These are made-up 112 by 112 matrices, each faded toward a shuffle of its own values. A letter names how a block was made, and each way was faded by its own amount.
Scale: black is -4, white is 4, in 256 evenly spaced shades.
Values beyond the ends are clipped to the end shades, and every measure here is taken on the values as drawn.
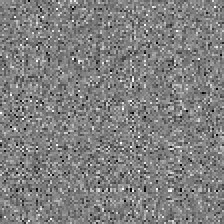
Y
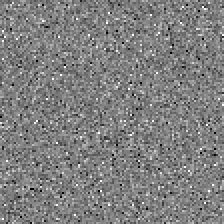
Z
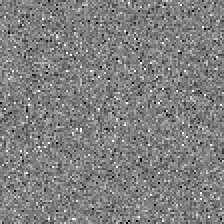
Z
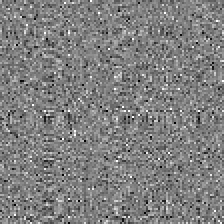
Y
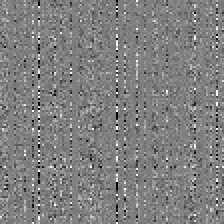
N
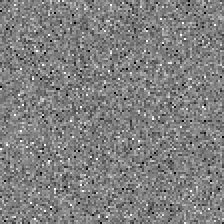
Z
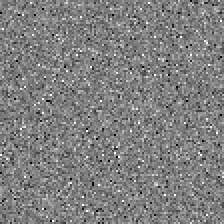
Z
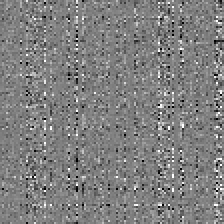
N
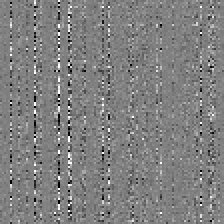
N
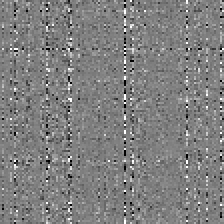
N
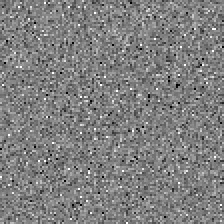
Z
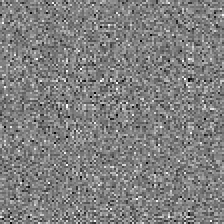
Y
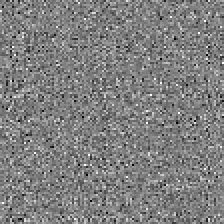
Y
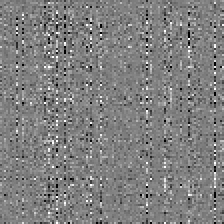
N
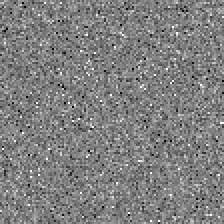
Z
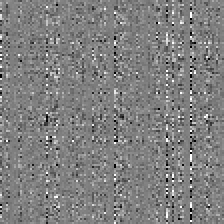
N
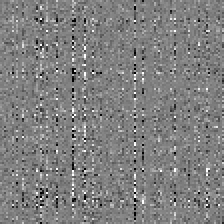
N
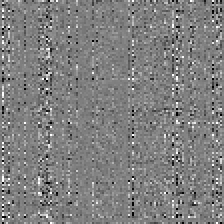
N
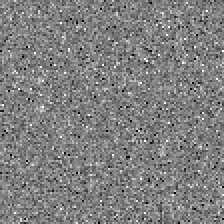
Z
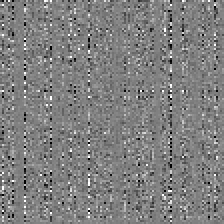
N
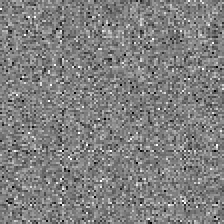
Y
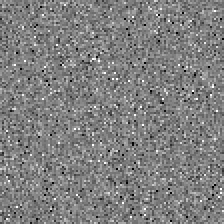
Z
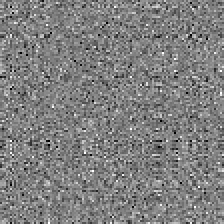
Y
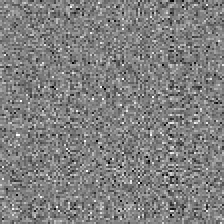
Y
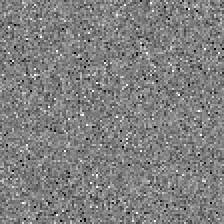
Z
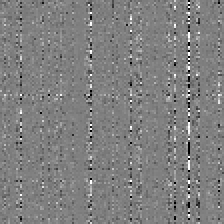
N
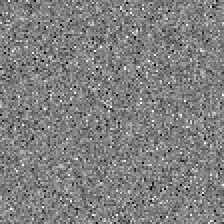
Z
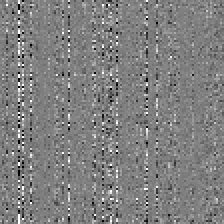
N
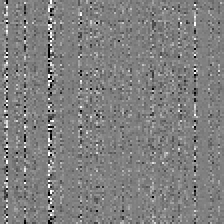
N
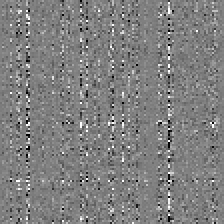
N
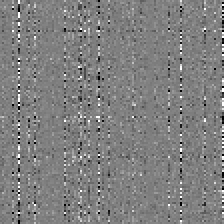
N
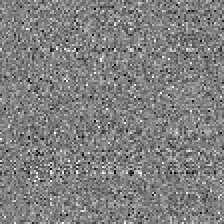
Y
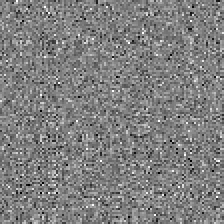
Y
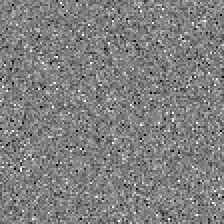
Z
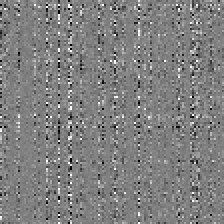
N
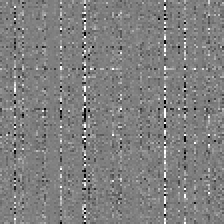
N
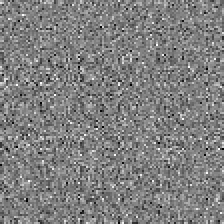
Y
